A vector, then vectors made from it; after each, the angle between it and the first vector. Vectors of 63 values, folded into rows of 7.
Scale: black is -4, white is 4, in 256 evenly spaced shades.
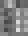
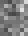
orthogonal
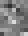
partly opposed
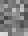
orthogonal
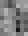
nearly opposite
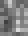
nearly parallel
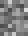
partly aligned
